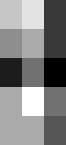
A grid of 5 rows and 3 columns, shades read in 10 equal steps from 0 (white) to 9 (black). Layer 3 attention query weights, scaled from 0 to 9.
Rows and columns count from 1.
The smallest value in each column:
2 0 5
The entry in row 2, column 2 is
3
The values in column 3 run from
5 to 9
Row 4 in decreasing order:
5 3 0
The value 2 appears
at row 1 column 1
